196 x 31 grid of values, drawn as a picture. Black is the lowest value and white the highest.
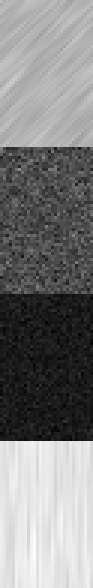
It is made of 4 by 1 panels. Panel 1,1: high, slanting up to the right, faint in contrast. Panel 2,1: low, fine-grained. Panel 3,1: very low, fine-grained, faint in contrast. Panel 4,1: very high, streaked downward, faint in contrast.
